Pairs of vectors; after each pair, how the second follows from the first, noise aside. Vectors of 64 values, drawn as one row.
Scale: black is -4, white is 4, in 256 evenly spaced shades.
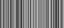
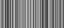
reversed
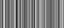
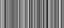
reversed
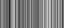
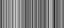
reversed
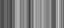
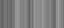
shrunk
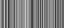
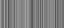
shrunk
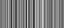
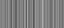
shrunk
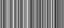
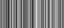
reversed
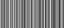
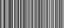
reversed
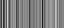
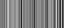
reversed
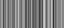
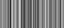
reversed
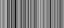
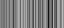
reversed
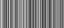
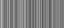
shrunk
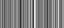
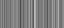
shrunk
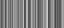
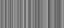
shrunk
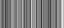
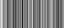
reversed
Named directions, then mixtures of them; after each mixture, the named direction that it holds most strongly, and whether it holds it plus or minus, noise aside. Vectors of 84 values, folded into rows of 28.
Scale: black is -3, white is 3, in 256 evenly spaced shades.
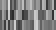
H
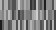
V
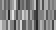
H, minus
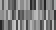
V, plus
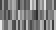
V, minus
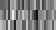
H, minus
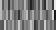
H, minus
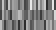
V, minus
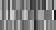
H, minus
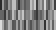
V, minus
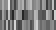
H, plus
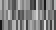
V, plus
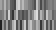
V, plus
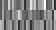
V, minus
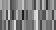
H, plus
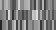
V, plus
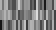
V, plus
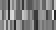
H, minus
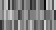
V, plus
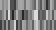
H, plus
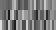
V, minus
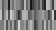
H, minus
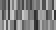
H, minus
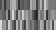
V, minus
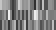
V, plus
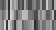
H, minus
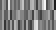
H, plus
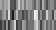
H, plus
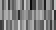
V, plus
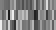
H, minus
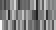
V, minus
